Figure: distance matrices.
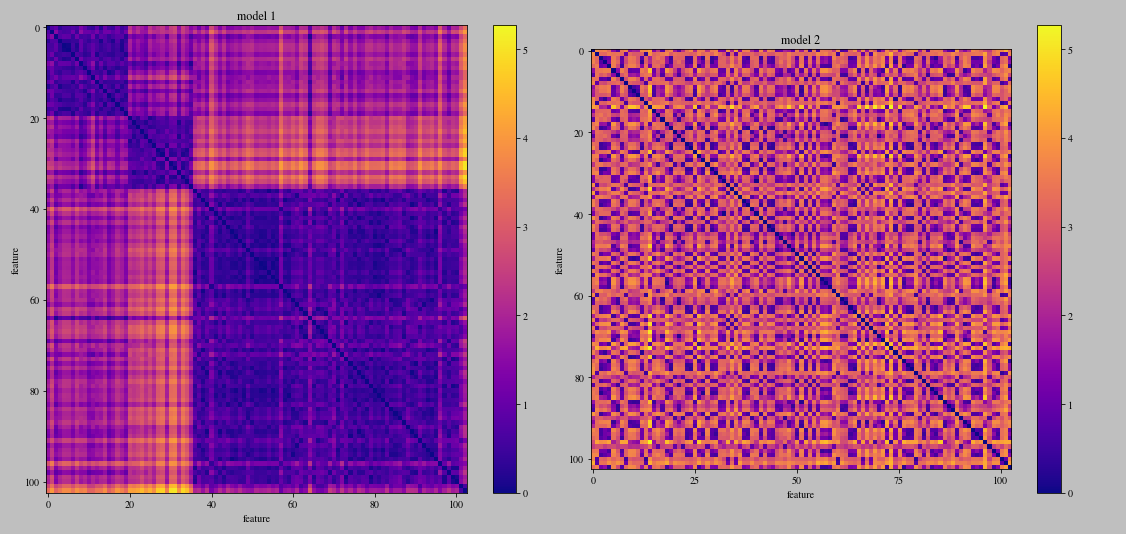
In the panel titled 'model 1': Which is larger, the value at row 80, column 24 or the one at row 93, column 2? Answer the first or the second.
the first
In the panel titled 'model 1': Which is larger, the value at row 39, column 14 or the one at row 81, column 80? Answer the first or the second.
the first
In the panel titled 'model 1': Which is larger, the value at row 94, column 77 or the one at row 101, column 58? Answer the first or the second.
the second
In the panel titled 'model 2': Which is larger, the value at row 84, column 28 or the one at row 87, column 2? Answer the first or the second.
the first
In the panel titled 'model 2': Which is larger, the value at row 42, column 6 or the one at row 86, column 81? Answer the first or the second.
the second
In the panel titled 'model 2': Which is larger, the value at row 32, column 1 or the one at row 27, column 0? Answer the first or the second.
the second
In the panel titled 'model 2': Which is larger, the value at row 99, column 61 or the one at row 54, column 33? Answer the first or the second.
the first
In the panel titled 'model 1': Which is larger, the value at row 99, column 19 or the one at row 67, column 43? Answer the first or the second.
the first
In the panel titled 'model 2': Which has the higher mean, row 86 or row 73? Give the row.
73
